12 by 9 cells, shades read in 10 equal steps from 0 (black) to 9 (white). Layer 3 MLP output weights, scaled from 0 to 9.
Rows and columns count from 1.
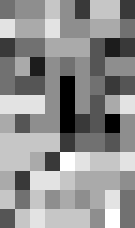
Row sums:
44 54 34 38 29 51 29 46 61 54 52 57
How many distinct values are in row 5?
5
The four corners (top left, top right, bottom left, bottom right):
4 2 3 4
